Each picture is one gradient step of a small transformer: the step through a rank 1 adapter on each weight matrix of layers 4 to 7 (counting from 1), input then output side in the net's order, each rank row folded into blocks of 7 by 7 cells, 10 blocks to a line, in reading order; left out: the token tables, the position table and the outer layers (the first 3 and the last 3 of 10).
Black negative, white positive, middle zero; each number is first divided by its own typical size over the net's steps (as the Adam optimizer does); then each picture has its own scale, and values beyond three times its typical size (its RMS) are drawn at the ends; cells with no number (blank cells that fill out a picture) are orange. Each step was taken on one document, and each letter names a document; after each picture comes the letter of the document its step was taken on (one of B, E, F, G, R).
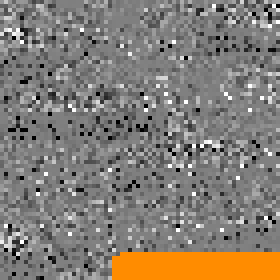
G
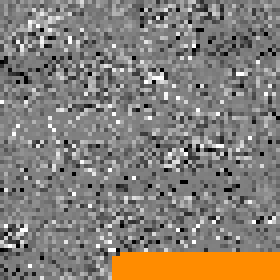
G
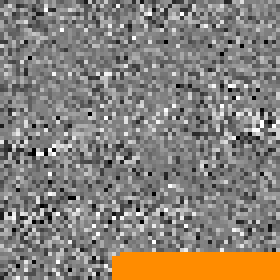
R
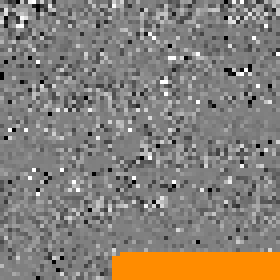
G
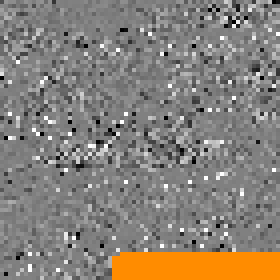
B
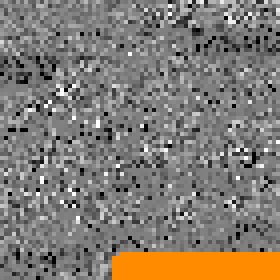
G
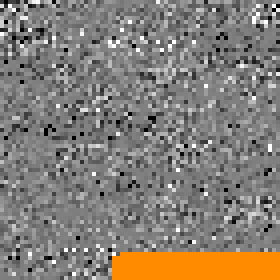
G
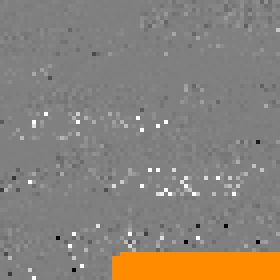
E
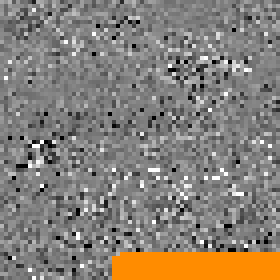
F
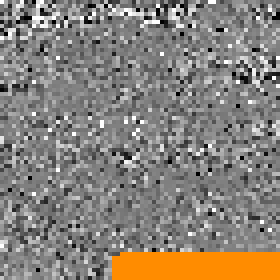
R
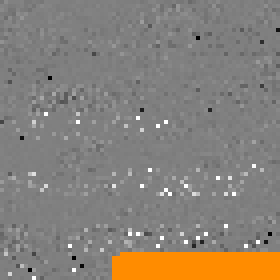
E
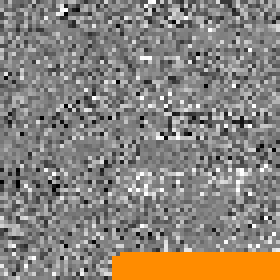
R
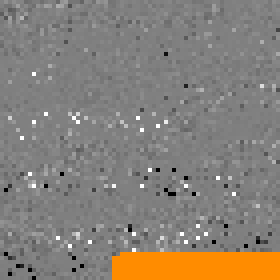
E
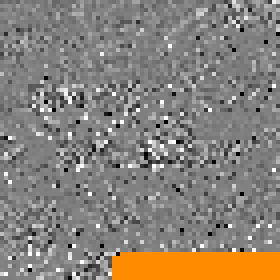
B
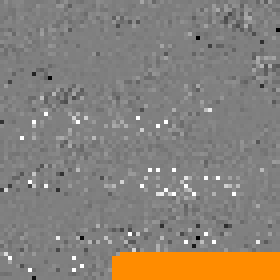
E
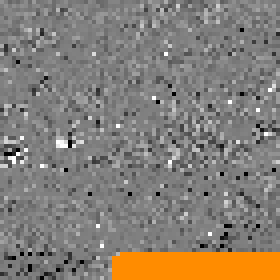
B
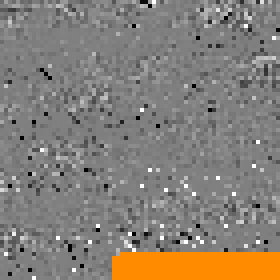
E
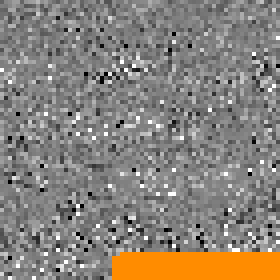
F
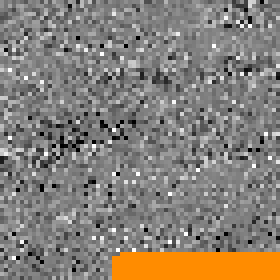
F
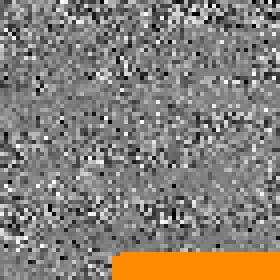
R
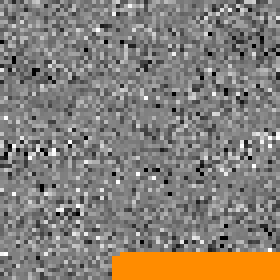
F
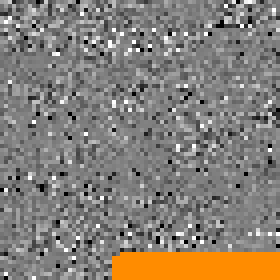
F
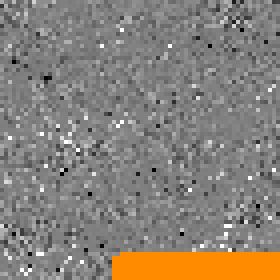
B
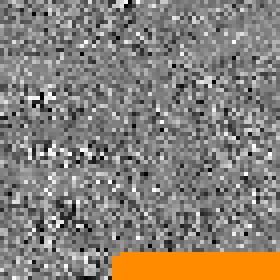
R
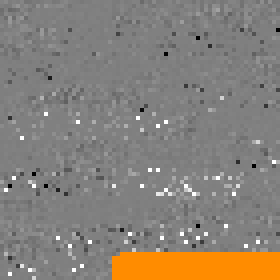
E
